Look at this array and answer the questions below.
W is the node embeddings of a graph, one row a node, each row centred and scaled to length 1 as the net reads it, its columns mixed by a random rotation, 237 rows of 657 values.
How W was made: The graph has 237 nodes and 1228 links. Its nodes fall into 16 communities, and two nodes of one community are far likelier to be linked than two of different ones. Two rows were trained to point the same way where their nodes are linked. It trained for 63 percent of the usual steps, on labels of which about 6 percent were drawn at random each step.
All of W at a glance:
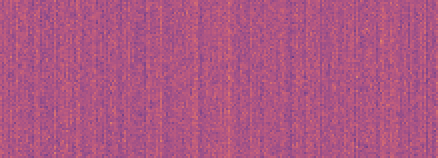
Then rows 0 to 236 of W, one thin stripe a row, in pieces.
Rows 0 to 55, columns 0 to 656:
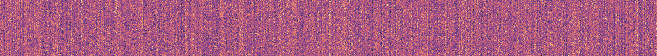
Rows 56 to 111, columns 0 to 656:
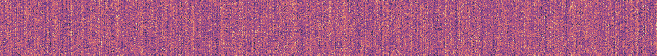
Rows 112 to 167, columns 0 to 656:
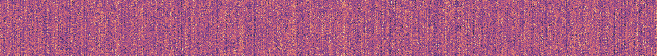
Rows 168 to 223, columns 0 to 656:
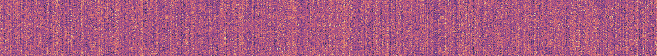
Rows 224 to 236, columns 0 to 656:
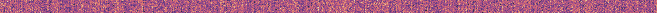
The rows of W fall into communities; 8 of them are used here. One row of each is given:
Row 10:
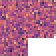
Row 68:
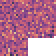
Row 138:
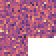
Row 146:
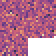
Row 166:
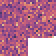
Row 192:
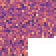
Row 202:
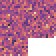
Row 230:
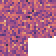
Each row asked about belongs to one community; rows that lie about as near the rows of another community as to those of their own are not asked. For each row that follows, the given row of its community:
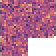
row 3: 202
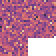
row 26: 166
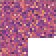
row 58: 68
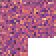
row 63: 230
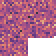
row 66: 230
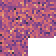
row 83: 68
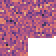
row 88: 230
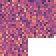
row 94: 10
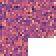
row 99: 166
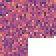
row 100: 10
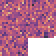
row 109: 192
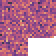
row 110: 68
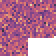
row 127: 230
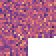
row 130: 166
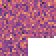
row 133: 10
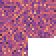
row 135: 68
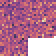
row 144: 166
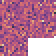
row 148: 166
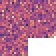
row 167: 166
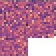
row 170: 166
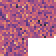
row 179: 10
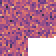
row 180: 230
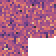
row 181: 192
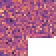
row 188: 230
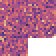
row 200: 202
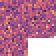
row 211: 202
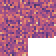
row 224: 230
